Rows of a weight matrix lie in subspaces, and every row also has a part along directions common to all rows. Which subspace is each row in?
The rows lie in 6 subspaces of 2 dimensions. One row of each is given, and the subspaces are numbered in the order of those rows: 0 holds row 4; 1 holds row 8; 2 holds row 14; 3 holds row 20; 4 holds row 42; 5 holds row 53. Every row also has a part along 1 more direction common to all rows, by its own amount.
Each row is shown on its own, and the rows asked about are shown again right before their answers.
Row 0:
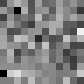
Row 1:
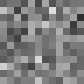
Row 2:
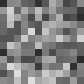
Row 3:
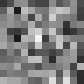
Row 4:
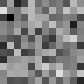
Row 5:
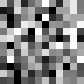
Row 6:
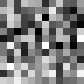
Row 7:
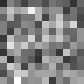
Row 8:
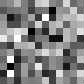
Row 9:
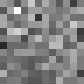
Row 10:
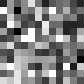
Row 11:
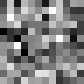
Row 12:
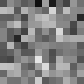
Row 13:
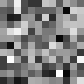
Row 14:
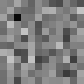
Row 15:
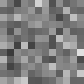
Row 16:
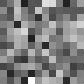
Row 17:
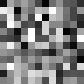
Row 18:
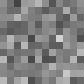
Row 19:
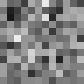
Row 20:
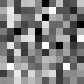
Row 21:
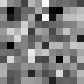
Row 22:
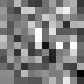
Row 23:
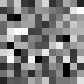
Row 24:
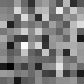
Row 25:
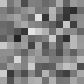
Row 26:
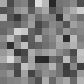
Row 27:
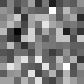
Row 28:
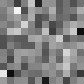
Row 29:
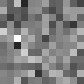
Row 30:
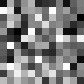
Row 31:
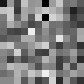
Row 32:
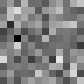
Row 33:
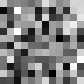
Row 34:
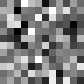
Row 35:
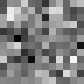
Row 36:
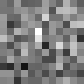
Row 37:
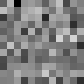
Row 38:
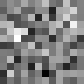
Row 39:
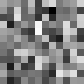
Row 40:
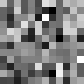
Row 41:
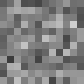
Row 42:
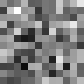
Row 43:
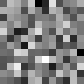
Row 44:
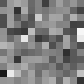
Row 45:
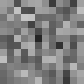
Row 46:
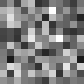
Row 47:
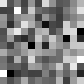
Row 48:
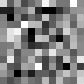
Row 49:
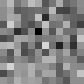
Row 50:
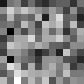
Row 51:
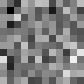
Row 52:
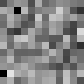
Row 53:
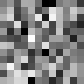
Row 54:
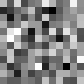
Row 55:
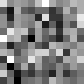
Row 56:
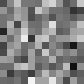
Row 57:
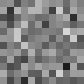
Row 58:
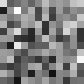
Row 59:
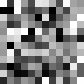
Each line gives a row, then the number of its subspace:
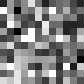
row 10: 4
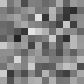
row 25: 1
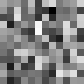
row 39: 2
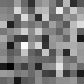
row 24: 3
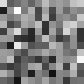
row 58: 4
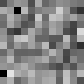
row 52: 1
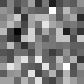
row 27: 0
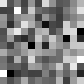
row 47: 1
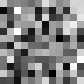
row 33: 4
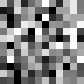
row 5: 3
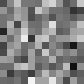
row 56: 5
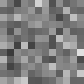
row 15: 2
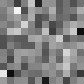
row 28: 1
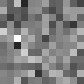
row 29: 4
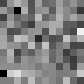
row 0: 1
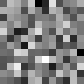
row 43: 2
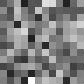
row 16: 5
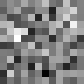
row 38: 1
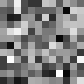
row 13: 2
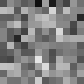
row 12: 0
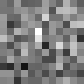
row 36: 3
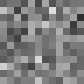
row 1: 0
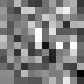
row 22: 3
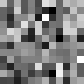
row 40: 2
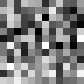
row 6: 3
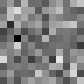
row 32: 4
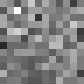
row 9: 1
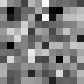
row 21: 4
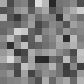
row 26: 2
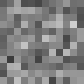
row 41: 5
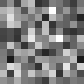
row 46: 1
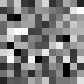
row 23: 2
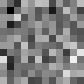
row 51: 2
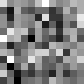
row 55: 5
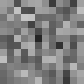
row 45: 3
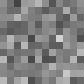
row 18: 2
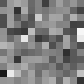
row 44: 1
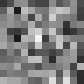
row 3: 3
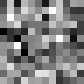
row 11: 4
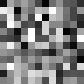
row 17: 2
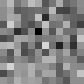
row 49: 3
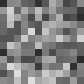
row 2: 5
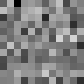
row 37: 0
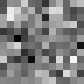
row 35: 4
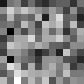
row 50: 5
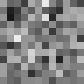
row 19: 4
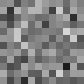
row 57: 0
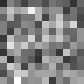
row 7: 5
